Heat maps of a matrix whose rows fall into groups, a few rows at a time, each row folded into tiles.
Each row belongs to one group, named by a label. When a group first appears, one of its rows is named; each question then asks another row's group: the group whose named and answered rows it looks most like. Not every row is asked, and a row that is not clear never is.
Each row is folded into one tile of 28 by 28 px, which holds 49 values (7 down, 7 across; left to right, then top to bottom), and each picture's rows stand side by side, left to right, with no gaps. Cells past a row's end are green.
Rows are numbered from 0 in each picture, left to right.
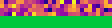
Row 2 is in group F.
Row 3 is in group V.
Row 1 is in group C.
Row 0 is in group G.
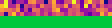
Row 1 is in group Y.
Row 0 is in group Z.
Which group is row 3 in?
F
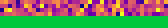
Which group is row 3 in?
F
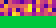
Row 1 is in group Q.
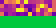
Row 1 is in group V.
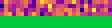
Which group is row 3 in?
Q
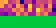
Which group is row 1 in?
Q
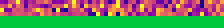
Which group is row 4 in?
Z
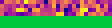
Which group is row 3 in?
Q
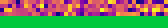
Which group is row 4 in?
C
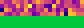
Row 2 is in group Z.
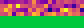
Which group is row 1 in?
C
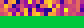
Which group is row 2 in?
Q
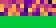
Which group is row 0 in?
Q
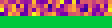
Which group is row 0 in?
Q
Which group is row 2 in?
F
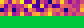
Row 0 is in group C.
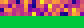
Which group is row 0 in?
Y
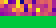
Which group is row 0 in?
F
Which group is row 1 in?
Q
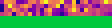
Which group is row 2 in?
F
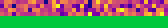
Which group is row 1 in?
Y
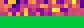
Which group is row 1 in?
Y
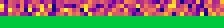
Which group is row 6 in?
Z
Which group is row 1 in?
Q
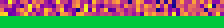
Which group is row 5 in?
C
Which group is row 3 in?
Q
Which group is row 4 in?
Y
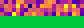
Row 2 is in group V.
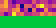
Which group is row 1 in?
G
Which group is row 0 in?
Z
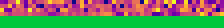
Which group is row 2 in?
Y
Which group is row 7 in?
C
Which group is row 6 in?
F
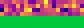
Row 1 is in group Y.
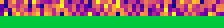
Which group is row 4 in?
Z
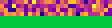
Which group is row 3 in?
V
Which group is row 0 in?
G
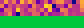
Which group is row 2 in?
Y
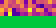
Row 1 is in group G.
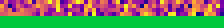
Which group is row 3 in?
Z
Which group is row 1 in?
G
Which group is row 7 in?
Q
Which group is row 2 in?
G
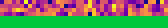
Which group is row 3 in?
Z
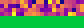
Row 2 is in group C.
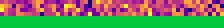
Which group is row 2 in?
V
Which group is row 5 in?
Z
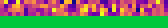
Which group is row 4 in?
Q
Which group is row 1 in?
Y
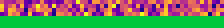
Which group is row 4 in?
F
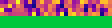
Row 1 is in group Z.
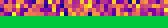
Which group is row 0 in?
G
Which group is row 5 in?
Y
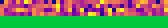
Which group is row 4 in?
Y
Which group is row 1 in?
C
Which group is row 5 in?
Y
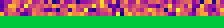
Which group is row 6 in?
Q
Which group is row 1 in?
C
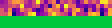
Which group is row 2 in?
V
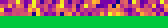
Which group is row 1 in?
Z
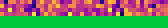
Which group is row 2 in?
G
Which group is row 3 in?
Y
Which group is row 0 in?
Q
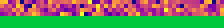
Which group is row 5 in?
Y
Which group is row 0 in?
F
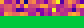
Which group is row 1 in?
Y
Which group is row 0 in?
C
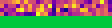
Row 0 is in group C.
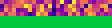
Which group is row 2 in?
F
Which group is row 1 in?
Q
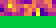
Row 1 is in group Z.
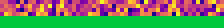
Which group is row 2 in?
Z
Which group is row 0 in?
C
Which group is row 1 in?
Q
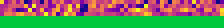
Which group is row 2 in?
Q
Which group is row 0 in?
C
